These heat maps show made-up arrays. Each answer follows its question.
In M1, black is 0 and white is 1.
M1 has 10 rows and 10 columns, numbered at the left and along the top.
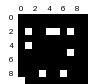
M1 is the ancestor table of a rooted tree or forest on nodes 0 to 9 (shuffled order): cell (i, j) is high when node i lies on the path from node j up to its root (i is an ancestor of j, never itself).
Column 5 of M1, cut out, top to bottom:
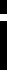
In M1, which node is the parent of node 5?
2
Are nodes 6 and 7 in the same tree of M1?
no
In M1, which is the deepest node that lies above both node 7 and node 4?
2
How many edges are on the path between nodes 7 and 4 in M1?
3
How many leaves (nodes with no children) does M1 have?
5
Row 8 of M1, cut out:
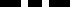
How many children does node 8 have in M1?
2
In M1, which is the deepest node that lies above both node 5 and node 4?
2
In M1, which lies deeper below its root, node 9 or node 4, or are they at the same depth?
node 4
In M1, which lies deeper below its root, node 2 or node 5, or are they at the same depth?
node 5
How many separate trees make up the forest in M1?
3
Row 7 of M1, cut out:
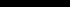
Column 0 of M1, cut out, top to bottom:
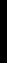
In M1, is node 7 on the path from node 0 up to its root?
no
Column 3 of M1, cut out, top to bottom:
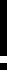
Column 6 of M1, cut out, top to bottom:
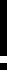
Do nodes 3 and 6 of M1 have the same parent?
yes
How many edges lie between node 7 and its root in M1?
2
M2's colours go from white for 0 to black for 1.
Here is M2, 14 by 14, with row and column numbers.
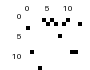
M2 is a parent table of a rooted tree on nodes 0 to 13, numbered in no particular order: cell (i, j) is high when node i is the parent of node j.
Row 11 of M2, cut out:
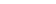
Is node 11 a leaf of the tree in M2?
yes
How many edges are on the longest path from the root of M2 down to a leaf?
3
